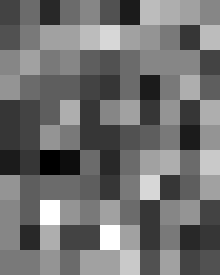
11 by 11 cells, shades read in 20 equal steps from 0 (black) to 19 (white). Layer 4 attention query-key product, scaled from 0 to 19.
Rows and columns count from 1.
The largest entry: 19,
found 2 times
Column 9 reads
13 9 10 9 11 9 13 4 10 9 12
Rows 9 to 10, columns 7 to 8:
8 4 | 12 4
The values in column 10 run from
2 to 13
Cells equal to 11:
9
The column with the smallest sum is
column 2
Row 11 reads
9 9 11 8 12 12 15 6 12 5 6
